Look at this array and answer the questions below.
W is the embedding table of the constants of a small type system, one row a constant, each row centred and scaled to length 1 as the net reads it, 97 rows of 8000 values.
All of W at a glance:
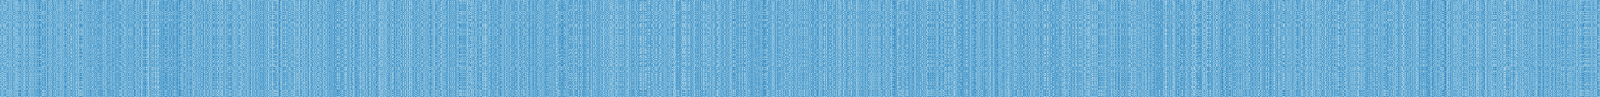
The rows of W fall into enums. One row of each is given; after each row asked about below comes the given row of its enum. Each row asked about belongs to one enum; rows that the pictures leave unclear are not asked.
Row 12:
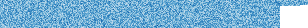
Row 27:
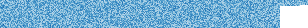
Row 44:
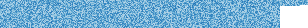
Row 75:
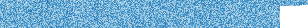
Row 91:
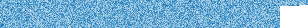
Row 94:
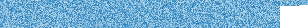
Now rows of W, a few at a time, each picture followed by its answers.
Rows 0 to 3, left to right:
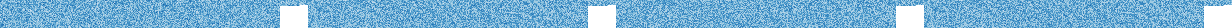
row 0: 91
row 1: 94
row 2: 44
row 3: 94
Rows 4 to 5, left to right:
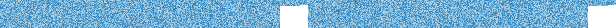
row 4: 44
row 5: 75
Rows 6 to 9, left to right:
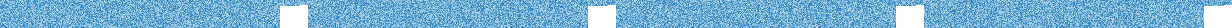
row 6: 27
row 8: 44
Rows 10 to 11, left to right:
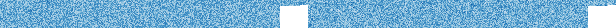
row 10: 75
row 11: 91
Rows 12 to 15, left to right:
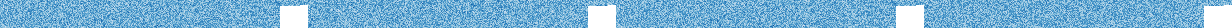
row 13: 91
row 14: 12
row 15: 27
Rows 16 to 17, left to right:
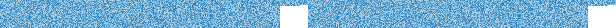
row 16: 44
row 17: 44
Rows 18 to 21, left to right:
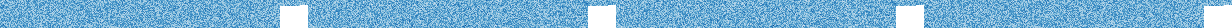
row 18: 27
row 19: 12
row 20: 12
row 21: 27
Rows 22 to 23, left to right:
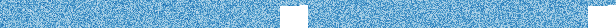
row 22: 91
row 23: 44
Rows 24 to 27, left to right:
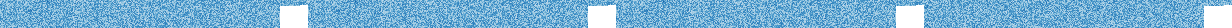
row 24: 75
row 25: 75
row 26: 75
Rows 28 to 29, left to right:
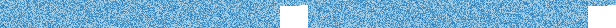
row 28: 27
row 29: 94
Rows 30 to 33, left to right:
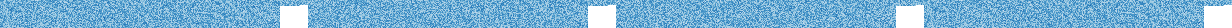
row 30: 94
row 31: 44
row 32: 27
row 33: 94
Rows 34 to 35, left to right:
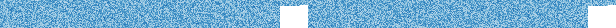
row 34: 94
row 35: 27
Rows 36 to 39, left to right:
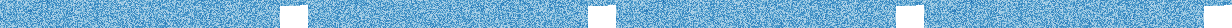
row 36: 75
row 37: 44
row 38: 75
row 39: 75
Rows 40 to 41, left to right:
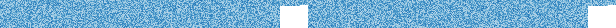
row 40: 44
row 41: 27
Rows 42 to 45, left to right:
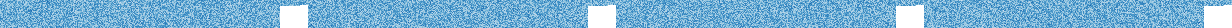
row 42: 75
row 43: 27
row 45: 94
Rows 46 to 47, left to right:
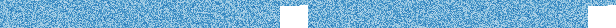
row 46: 94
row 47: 27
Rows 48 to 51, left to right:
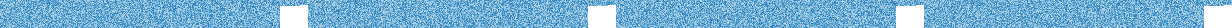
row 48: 44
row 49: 75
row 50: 12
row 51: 44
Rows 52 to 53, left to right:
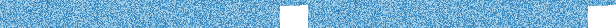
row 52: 75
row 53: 75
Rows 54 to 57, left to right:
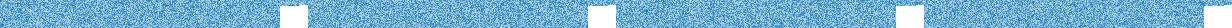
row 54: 91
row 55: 44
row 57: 12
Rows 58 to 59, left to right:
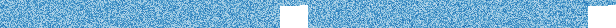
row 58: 27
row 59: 12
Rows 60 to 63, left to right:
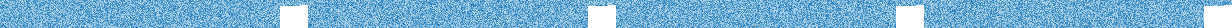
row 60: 27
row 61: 91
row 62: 44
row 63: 75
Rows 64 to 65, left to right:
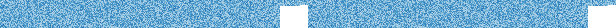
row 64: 27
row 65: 27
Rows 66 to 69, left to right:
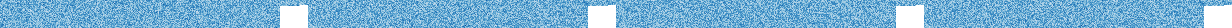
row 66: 91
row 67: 12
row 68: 94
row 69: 12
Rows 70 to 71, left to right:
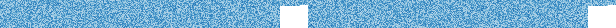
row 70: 44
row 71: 27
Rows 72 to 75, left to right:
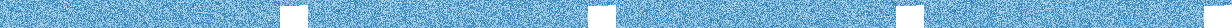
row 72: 94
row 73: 75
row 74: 12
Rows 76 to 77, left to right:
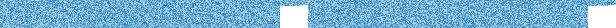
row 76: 94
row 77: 75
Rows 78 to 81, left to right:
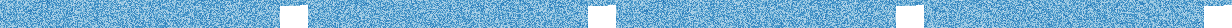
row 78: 75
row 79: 44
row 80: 75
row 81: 94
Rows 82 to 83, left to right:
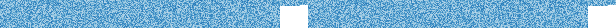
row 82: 44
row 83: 44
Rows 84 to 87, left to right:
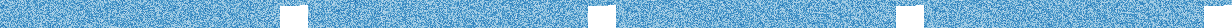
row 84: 27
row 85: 75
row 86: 94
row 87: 94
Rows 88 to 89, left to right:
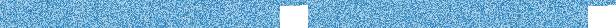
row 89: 44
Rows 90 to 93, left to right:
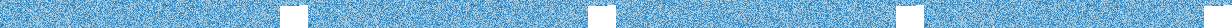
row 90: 91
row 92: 44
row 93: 91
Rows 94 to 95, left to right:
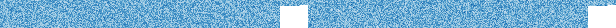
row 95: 91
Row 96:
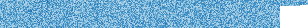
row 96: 75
